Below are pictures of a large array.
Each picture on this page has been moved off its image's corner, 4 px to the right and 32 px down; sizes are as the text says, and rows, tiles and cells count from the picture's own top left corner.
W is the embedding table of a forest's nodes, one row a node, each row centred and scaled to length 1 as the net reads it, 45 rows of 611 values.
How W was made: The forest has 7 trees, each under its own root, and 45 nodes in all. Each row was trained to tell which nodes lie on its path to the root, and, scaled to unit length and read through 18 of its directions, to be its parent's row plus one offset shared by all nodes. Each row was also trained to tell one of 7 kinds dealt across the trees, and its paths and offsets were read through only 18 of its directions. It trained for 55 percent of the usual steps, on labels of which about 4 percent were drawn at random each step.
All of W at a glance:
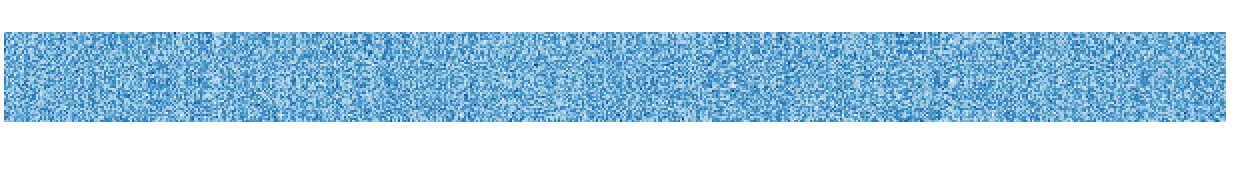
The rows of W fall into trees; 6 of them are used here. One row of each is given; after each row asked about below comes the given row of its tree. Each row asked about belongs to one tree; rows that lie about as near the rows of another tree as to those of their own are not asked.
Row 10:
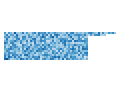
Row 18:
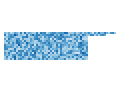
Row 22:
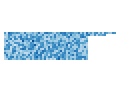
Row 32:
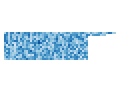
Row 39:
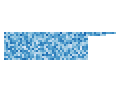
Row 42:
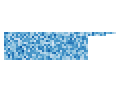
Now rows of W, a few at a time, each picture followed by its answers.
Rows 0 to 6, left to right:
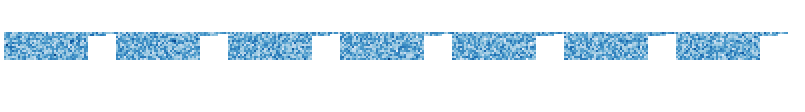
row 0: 39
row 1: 42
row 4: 39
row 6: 42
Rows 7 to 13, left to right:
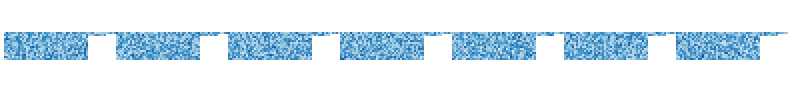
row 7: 32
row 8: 39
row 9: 10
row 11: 18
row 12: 18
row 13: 42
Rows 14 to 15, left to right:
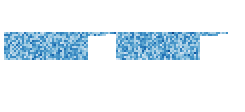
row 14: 32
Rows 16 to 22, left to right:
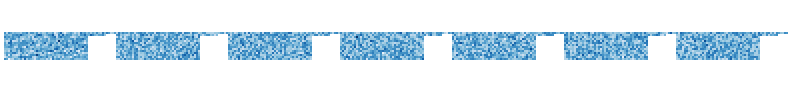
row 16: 39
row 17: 32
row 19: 42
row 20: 39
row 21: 32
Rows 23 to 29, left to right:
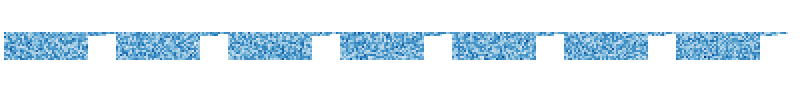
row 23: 39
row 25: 39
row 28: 10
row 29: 32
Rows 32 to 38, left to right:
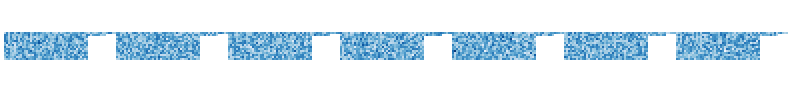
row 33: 10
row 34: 39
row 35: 39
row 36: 42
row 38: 10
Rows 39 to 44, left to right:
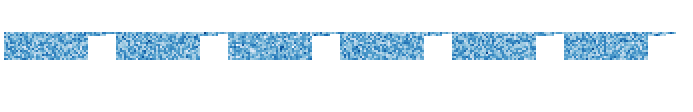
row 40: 42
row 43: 42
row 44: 32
